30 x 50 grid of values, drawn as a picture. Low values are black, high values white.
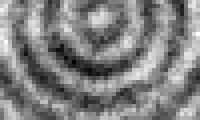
Grain: blotchy. Ninth with the lowest average: centre. Rings: centred on the top middle. Odd rows or columns: none.
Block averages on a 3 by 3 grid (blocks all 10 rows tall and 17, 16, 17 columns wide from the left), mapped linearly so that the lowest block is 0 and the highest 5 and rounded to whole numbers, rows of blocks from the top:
4 3 3 | 1 0 5 | 1 2 3
